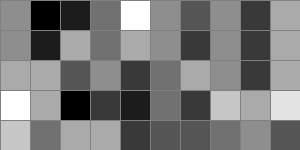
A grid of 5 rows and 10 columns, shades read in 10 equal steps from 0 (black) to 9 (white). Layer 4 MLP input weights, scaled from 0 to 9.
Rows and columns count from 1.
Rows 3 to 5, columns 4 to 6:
5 2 4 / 2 1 4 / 6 2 3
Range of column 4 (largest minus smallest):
4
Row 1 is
5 0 1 4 9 5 3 5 2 6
